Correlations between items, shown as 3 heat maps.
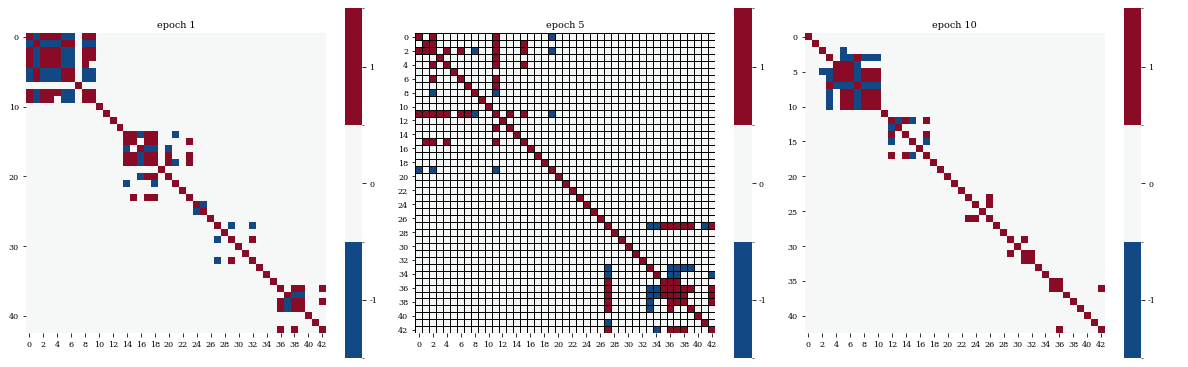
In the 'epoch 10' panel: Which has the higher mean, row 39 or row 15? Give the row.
39
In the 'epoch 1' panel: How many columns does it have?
43
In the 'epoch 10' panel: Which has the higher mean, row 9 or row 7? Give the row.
9
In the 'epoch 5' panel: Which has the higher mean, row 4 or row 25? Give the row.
4
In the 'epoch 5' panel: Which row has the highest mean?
11
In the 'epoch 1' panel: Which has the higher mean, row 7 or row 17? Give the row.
17
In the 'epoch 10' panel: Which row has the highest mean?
6
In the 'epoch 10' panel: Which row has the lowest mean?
7
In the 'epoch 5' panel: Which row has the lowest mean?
33
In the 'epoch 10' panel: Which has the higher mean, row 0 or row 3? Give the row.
0
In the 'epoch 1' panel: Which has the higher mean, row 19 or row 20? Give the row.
20
